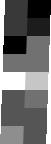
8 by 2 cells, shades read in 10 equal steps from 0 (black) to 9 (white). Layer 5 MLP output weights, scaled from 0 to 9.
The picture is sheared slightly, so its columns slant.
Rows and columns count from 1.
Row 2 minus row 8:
-3 -2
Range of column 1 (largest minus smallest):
9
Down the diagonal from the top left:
2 1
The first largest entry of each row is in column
1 1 2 1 1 2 1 1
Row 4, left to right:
4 4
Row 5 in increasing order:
7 9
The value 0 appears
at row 1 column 2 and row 3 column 1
